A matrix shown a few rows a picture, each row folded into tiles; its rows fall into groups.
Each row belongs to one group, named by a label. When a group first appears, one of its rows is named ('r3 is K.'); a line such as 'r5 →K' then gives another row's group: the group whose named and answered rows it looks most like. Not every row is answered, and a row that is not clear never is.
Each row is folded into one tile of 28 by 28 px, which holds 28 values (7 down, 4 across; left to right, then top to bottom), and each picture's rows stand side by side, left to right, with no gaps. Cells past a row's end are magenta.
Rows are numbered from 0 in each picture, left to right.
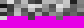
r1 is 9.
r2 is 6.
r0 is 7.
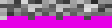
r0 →7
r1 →9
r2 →9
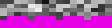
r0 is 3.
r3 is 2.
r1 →6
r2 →9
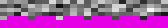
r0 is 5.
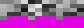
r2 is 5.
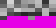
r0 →3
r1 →7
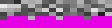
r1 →5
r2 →7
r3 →5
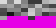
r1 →3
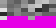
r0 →7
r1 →2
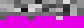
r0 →5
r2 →7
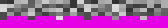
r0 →9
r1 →3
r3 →9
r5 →7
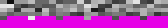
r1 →7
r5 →3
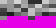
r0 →5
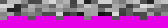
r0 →2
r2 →6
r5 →9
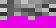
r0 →7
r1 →5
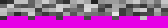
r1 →3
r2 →9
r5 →7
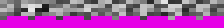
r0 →5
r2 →3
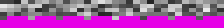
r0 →9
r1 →2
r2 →5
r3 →2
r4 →7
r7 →5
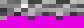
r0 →5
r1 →3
